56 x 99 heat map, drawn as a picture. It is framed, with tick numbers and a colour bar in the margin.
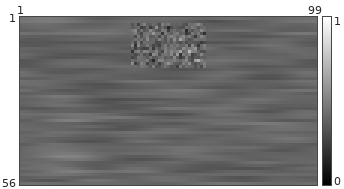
The grain runs across in streaks. On average the colour sits 40% of the way up the scale. The distribution is heavy-tailed on both sides. The top middle is the roughest part. Neither half mirrors the other. An odd patch, rougher than its surroundings, sits in the top middle.
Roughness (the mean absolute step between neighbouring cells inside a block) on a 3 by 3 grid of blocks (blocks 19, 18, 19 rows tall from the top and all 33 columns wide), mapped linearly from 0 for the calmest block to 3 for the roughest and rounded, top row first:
0 3 0
0 0 0
0 0 0
